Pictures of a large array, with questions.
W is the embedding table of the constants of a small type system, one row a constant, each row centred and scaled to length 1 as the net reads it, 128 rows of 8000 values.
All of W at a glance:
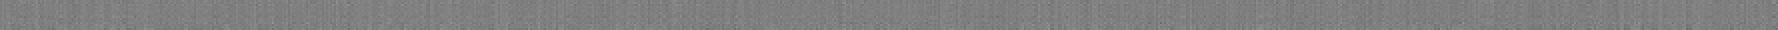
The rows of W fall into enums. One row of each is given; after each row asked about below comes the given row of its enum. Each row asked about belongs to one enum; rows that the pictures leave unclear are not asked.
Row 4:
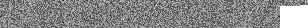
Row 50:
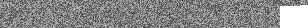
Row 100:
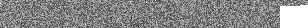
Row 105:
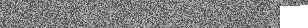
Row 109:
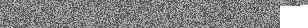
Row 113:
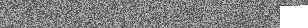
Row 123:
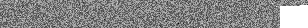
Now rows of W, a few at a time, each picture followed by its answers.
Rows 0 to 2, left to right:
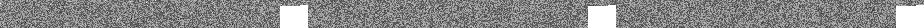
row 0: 100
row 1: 113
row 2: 109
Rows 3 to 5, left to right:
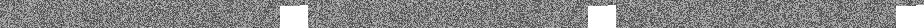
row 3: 4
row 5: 109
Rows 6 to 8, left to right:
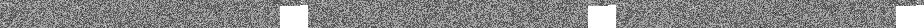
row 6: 50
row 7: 109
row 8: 50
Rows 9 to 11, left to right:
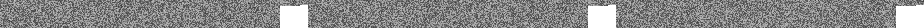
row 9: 109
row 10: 109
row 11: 105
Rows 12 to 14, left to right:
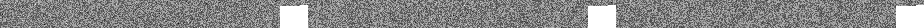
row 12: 123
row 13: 4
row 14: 109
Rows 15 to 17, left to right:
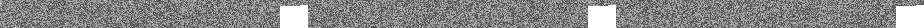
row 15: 100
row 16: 109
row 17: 113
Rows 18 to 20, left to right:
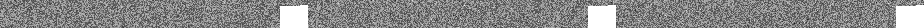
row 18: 113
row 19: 4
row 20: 123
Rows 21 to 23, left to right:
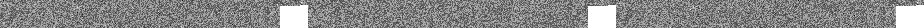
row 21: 50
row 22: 113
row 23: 50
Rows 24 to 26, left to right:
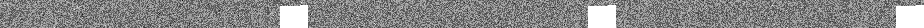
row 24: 50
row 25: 123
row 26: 4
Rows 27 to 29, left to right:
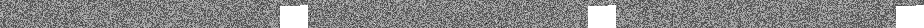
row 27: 105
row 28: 123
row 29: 113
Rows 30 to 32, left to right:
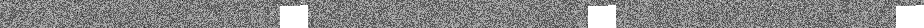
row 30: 50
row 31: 105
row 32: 4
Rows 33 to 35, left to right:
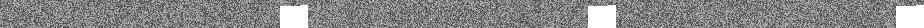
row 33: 109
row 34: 4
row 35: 105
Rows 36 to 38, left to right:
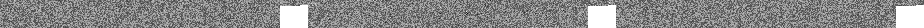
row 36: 109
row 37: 50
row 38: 113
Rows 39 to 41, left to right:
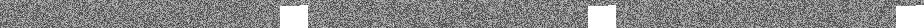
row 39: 123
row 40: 100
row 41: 4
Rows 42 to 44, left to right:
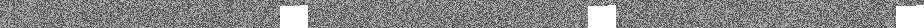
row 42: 4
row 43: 123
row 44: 105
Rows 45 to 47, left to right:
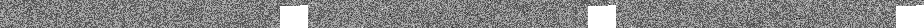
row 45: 113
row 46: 50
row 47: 100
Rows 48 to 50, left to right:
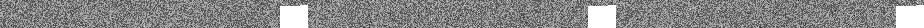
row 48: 105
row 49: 4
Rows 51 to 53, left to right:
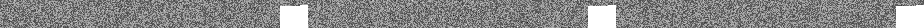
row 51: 109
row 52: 4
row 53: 113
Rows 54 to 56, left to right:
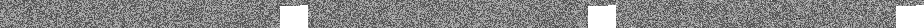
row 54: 113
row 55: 105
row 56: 100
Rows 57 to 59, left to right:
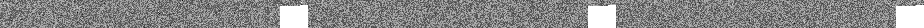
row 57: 50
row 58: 109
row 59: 123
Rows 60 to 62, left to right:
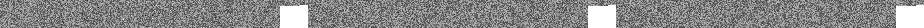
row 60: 4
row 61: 109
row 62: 109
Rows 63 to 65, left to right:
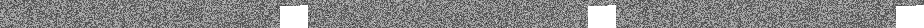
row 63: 113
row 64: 123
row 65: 113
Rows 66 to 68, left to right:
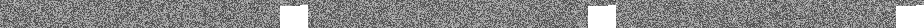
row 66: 109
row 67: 105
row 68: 100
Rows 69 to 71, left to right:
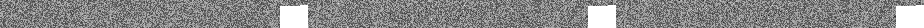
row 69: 105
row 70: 4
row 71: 4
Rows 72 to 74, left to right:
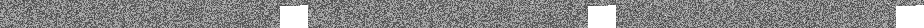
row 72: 113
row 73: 113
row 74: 123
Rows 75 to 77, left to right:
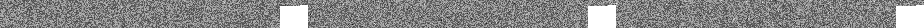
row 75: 113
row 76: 123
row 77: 100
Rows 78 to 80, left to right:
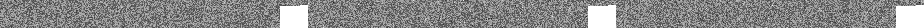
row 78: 113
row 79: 100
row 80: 4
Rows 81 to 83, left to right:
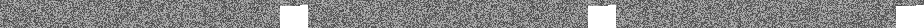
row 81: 109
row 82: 109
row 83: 113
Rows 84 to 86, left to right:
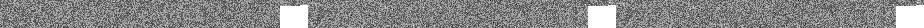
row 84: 109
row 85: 50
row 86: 50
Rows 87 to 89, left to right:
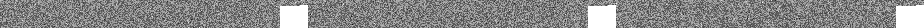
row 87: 123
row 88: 123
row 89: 100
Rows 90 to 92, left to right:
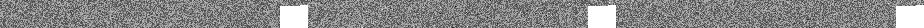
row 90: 105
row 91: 50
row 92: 123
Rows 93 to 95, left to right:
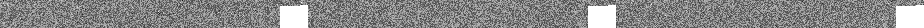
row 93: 50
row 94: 105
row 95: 123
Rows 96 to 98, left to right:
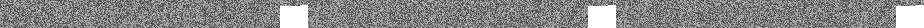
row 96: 109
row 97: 4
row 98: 4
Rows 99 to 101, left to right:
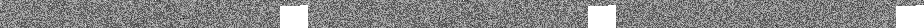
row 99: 100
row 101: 123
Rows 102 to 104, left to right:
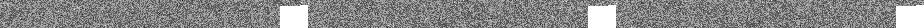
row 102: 50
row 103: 100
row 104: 100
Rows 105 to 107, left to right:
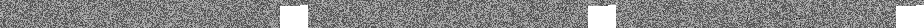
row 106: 109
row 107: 100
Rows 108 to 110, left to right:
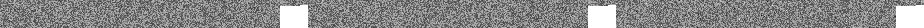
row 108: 109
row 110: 4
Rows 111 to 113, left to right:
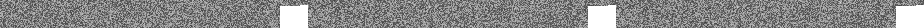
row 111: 105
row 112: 113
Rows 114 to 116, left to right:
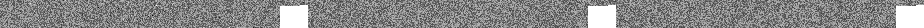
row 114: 4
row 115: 105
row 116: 109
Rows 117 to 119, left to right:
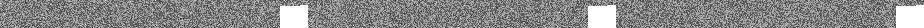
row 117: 100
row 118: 4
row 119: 105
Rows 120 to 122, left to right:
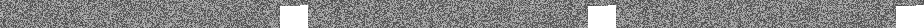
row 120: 105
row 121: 113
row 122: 113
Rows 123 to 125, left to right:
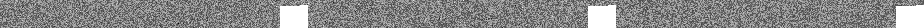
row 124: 100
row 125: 113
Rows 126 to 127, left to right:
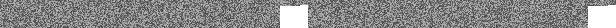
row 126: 109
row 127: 113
